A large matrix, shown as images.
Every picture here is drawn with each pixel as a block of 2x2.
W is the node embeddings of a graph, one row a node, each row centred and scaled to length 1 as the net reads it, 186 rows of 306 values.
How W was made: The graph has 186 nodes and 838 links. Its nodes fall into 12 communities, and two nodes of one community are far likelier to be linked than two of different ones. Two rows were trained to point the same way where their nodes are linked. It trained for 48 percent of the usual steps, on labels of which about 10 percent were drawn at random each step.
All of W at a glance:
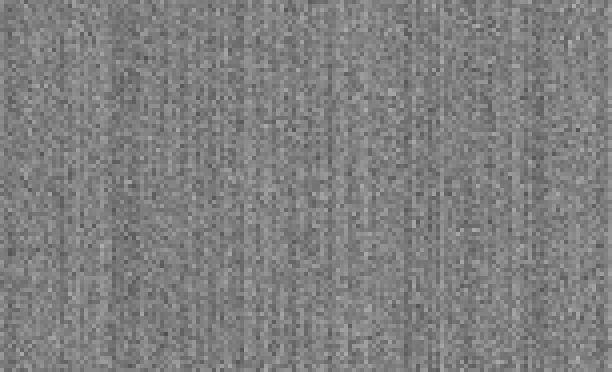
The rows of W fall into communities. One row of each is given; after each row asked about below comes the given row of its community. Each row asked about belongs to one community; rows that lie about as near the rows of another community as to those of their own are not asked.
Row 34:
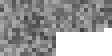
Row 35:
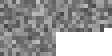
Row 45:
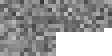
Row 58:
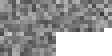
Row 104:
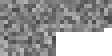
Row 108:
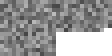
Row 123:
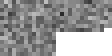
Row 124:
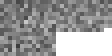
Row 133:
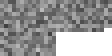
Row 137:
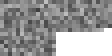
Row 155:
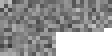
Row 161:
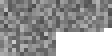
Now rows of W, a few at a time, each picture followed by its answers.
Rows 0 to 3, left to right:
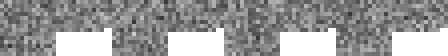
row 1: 104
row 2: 34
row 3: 123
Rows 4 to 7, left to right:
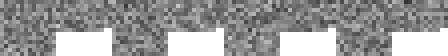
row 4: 45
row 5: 133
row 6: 133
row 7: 58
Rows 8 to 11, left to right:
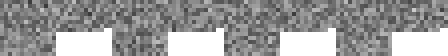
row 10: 58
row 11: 155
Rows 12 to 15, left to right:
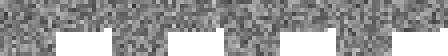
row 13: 124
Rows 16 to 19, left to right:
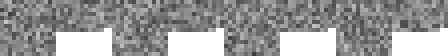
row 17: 45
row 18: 133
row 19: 45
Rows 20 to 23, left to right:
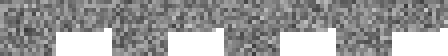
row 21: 108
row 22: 161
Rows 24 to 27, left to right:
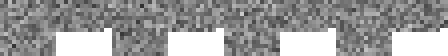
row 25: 108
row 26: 137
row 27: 155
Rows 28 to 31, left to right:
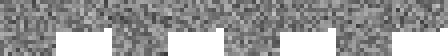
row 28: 45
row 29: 108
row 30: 58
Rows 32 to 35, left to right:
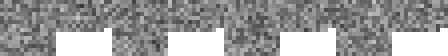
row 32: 133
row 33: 45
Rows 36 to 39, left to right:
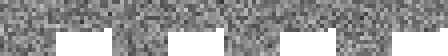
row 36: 155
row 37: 104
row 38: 155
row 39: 45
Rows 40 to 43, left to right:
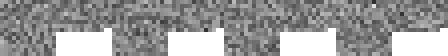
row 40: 104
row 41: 108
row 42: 137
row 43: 155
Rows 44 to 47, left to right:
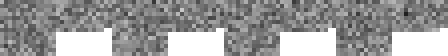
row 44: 161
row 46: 58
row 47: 161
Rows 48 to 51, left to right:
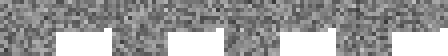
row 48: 133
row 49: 133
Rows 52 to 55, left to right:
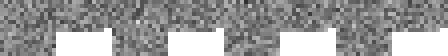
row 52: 45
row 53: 104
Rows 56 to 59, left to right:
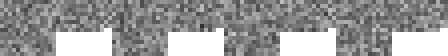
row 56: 161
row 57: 108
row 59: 123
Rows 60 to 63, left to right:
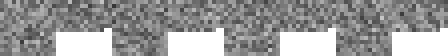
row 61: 108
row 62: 104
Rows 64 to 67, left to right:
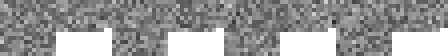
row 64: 58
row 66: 58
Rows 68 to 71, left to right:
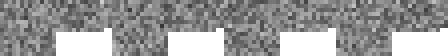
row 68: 124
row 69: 104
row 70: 35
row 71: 155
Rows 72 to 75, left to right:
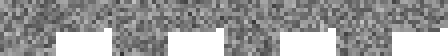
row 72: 58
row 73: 137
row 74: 161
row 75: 133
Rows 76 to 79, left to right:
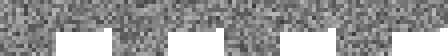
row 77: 35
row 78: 104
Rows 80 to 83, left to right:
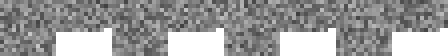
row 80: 137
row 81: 108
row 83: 155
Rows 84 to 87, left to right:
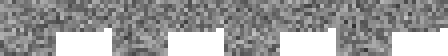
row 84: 58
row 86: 133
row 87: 34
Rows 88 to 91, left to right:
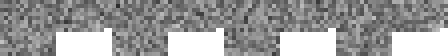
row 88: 104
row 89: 104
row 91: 58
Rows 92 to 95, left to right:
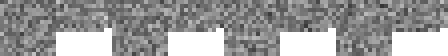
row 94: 104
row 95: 123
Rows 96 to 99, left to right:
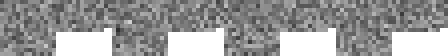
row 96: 34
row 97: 123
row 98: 161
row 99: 155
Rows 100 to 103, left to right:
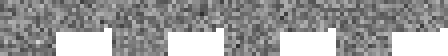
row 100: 124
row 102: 161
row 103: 155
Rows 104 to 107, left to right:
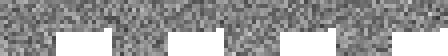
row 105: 155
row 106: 155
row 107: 35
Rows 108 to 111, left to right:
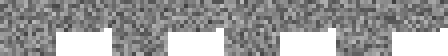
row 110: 104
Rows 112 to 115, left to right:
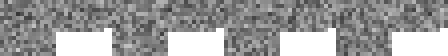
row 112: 35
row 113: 133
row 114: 108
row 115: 124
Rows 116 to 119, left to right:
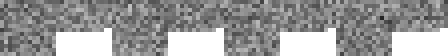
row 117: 58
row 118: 108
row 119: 161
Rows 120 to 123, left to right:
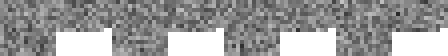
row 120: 161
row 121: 45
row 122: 104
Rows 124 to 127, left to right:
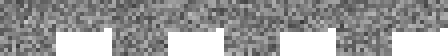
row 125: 35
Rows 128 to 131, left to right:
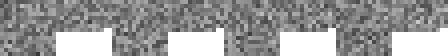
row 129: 155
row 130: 45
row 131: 108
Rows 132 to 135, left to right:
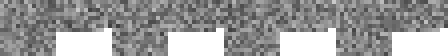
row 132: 45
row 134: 35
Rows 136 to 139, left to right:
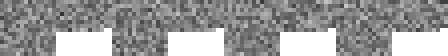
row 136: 137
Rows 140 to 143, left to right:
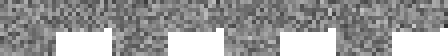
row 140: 137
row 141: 35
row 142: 104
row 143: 35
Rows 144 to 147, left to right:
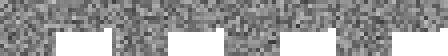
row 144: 133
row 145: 45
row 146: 35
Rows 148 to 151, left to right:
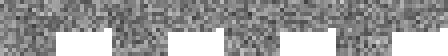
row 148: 161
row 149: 108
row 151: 123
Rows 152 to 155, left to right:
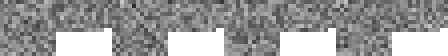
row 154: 34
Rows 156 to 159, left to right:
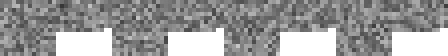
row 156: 45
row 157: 104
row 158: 133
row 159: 45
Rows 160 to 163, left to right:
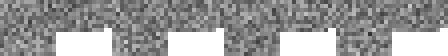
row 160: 155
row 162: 58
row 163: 104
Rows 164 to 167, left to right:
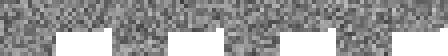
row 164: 137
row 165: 34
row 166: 58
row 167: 137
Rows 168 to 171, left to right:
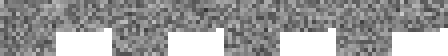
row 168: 161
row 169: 35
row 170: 108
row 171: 45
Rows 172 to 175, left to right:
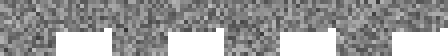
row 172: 58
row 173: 58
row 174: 35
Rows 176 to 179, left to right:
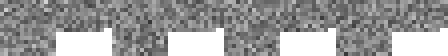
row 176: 108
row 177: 161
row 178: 155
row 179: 35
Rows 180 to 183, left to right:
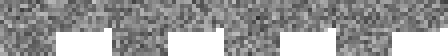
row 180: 161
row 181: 124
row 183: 123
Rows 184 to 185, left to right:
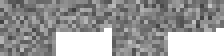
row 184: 133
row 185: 155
